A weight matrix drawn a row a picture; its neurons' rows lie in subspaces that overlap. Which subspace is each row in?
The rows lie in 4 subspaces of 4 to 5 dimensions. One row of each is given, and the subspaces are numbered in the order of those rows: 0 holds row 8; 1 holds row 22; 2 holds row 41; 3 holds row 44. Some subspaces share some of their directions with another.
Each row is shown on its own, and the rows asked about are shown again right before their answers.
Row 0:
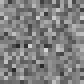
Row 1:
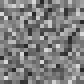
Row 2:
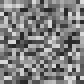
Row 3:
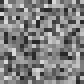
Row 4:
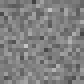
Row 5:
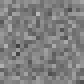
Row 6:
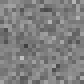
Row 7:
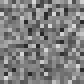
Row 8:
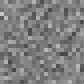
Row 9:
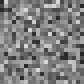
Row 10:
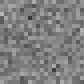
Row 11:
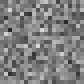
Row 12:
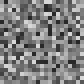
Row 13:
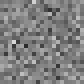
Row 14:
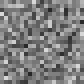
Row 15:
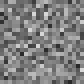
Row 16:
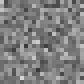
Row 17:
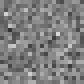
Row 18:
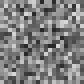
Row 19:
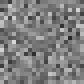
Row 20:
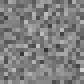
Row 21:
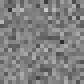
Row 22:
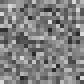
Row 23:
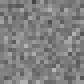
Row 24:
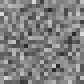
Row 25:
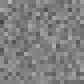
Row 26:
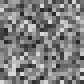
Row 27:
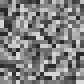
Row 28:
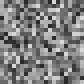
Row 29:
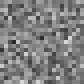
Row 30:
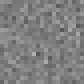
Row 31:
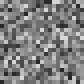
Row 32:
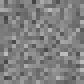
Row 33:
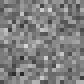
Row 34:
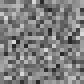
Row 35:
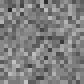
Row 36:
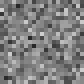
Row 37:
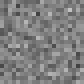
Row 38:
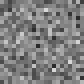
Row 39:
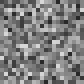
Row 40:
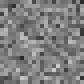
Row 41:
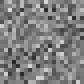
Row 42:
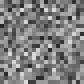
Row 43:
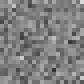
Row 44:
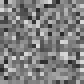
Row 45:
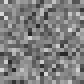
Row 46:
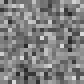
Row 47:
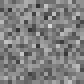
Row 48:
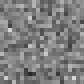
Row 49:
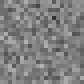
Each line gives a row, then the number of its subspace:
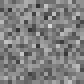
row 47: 3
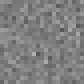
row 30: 1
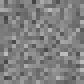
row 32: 3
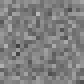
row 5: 1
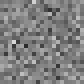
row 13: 3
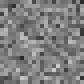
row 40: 1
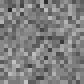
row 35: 2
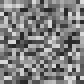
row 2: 0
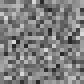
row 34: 3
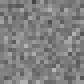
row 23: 1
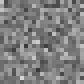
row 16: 3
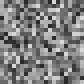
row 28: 3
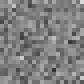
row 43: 1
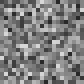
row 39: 2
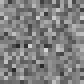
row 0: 3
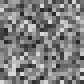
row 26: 2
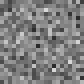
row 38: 0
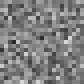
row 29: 1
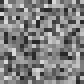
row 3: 3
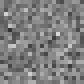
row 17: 0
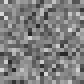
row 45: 0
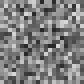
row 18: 2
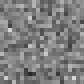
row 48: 0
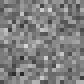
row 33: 2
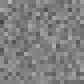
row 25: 1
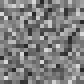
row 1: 2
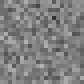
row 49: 3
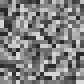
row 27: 1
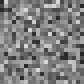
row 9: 3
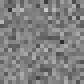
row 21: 2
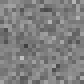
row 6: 2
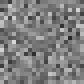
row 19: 1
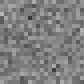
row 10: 0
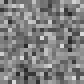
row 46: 0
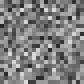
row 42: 2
